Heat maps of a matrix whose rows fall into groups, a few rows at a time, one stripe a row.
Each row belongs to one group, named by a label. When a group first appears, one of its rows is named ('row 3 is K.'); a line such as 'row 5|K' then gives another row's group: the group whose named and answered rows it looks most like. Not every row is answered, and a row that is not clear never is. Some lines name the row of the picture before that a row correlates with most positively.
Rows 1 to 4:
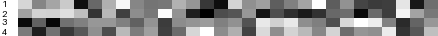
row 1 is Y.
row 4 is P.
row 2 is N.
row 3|P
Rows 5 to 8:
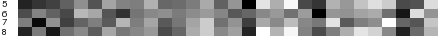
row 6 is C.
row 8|P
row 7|P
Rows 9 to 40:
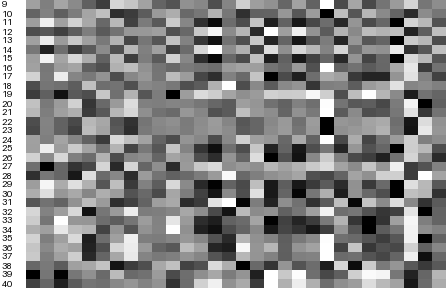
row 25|N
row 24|Y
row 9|Y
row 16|Y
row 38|C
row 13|N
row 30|N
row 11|N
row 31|C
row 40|P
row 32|Y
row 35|Y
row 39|P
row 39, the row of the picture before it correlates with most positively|8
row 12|P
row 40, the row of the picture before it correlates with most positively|8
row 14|P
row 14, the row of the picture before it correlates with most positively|7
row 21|Y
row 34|N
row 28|C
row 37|Y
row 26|N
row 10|C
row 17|N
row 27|P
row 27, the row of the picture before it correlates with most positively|7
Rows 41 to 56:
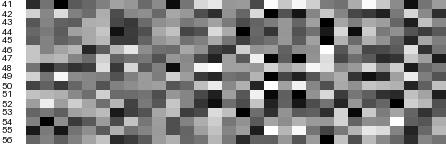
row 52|N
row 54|P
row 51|N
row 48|P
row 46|Y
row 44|C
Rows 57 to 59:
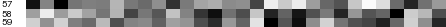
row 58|N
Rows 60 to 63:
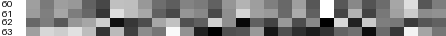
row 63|N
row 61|Y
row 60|Y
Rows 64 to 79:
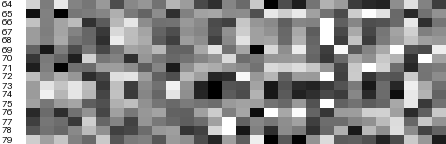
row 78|C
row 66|Y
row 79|N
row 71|P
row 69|P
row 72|Y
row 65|P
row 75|Y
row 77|C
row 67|Y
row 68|Y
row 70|C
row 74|N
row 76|P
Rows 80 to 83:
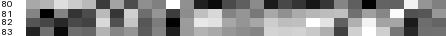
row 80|N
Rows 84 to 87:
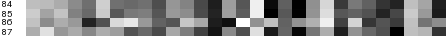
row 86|Y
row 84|N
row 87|N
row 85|N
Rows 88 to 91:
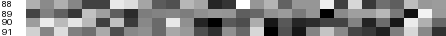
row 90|N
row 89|C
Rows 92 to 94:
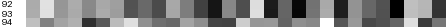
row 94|Y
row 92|N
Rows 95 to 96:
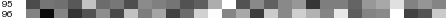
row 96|P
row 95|C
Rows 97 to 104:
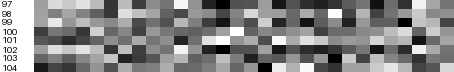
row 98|Y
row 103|C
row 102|N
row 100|C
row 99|N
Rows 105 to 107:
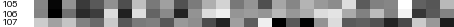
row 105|P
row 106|P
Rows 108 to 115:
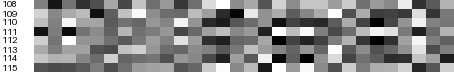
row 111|P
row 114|N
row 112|N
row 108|P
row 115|P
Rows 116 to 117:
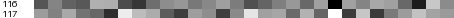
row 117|Y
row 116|C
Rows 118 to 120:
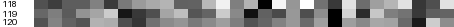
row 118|P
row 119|C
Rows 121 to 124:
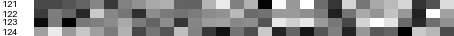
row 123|P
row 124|N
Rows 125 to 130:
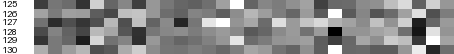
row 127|P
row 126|Y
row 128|C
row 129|C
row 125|C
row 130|Y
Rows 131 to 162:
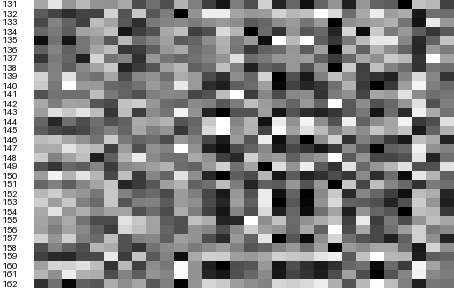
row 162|P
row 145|P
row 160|N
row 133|C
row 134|C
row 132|P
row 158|C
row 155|Y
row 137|C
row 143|N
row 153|N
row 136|C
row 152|N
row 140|N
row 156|Y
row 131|N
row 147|N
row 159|P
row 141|C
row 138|C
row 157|N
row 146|N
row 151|C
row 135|P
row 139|N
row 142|Y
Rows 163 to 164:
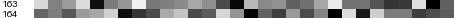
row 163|Y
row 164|C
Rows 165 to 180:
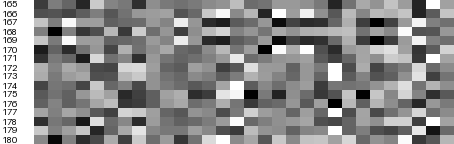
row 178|C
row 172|Y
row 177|Y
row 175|C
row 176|C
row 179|Y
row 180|P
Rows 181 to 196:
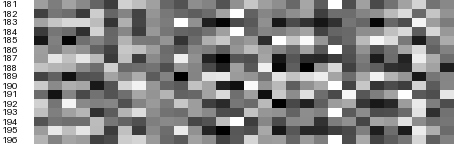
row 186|Y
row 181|Y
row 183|N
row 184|C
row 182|C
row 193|Y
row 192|N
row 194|C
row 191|P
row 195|N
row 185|P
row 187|N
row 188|N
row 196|Y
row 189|P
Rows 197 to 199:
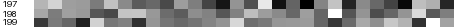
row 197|N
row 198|Y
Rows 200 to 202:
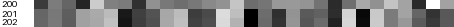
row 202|C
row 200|C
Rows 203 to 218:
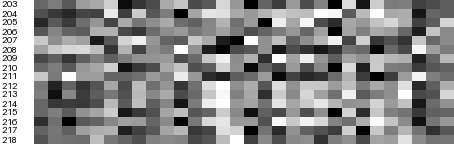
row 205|P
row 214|P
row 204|P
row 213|P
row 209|P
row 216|P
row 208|N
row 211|N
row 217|C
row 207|Y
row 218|C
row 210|C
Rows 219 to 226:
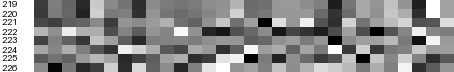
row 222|N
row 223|C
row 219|C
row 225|C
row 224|Y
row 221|P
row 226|P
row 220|C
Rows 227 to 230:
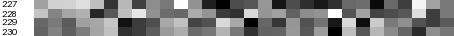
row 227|N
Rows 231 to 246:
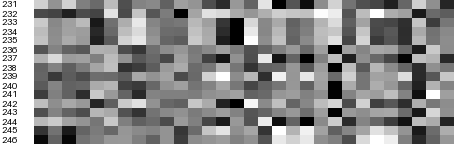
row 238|C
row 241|C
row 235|Y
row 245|P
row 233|Y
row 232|P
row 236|C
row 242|Y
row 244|N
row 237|N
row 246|P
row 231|N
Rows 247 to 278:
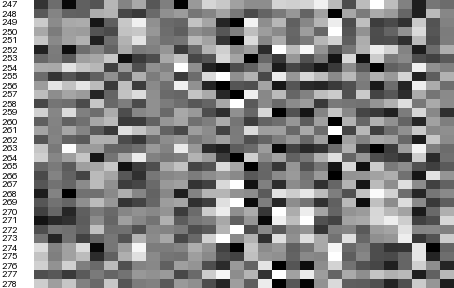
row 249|Y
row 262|C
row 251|Y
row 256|N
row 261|Y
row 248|C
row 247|P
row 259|N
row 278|N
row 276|N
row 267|C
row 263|N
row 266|C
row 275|Y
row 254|N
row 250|Y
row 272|C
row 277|P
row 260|C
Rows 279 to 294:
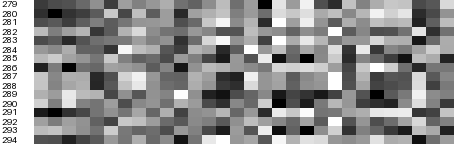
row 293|N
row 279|P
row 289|N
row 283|P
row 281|P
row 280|P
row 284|Y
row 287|Y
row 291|P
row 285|N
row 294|P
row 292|Y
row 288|Y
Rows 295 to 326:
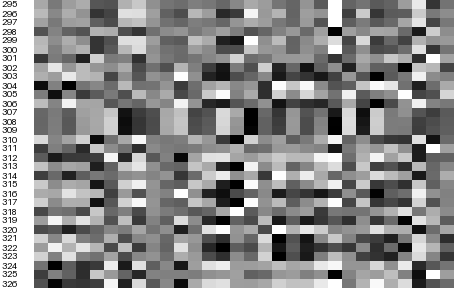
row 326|P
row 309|C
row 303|N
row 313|Y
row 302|N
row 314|P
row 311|C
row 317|Y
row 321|N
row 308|C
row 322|N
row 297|Y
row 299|Y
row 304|P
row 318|C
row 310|Y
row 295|Y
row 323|N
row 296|Y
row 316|N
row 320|P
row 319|N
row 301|C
